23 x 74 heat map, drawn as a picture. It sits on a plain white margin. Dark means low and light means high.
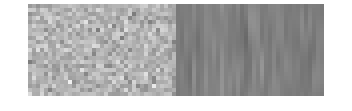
It is made of 1 by 2 panels. Panel 1,1: high, fine-grained. Panel 1,2: middling, streaked downward, faint in contrast.
